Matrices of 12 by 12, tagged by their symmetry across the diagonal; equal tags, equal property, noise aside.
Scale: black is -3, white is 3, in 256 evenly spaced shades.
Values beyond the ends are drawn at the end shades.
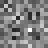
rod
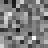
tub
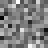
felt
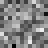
rod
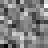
felt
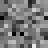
tub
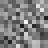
felt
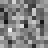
tub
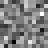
felt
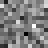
felt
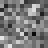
tub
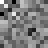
rod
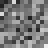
rod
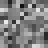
felt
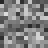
tub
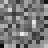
rod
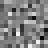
felt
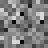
rod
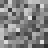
rod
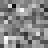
tub
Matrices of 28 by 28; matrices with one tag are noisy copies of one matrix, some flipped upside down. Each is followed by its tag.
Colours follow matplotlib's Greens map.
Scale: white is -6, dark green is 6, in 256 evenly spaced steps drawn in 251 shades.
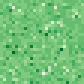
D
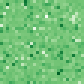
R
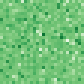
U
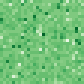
U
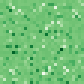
D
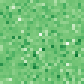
U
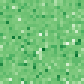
U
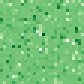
U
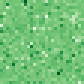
R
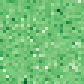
R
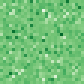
D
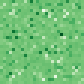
D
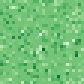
U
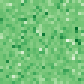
U
